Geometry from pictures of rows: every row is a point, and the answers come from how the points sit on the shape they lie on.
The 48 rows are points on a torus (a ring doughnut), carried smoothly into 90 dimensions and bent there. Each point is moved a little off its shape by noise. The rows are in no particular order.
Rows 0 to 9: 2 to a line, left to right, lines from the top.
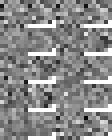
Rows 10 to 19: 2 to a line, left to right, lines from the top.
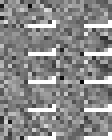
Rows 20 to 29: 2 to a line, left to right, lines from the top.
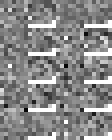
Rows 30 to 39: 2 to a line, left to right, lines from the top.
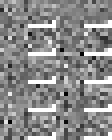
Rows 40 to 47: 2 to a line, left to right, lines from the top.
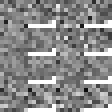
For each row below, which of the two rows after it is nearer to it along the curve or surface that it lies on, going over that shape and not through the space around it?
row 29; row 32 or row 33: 33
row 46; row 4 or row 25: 25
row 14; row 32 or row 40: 32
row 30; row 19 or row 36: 19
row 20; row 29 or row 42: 42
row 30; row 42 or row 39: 42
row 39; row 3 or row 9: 9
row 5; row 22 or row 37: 37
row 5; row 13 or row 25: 25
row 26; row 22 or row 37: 22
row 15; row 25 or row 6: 6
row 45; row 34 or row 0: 34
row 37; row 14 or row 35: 14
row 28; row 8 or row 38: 8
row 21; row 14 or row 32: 14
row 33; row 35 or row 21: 35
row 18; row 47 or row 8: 47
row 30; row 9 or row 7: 9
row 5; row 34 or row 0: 34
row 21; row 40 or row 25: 25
